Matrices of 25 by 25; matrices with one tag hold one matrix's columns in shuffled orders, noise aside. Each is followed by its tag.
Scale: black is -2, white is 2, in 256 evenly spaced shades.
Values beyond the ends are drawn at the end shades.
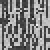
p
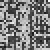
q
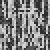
p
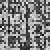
q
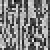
p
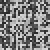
q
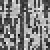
p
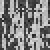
p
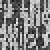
p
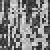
p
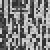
p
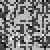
q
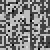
q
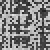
q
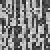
p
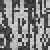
p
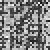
q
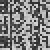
q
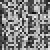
q
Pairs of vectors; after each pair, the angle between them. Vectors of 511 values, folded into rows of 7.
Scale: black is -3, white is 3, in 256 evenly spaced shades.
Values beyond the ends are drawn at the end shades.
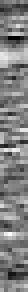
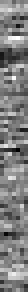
nearly opposite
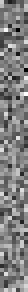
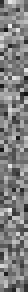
nearly opposite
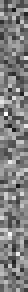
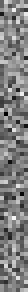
nearly opposite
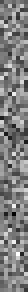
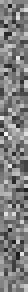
nearly opposite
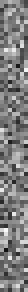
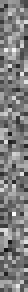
nearly parallel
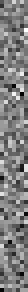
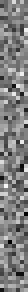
nearly parallel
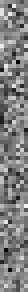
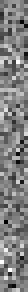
partly opposed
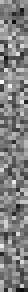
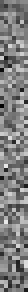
partly aligned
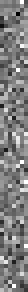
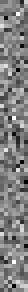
nearly opposite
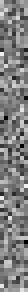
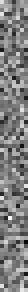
nearly parallel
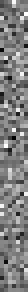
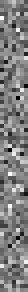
partly aligned
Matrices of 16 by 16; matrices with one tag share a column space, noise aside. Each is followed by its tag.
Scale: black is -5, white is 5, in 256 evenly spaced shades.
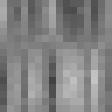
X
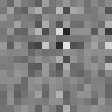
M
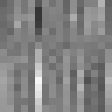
X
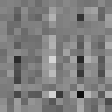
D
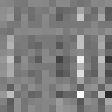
D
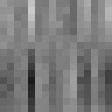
X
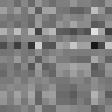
M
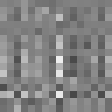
D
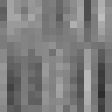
X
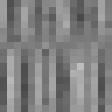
X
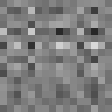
M
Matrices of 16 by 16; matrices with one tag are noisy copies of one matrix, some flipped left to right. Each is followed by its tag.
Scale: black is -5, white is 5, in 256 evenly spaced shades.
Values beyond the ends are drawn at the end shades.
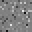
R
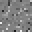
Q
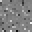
Q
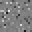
R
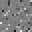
Q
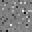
R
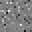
R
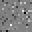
R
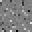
Q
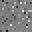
R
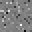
R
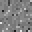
Q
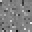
Q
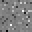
R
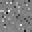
R
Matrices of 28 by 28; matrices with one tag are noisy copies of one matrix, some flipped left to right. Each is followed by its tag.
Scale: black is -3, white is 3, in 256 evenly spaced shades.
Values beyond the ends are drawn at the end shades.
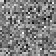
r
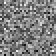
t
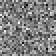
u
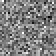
r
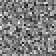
u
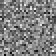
t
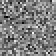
r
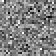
r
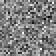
r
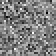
r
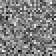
t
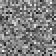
t
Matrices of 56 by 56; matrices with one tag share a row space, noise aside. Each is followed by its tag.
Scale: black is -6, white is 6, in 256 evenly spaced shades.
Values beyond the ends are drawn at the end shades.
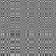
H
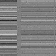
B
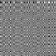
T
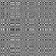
H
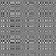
H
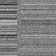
B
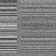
B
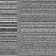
B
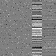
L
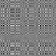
H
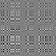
H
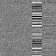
L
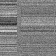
B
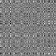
T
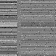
B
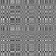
H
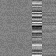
L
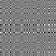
T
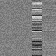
L
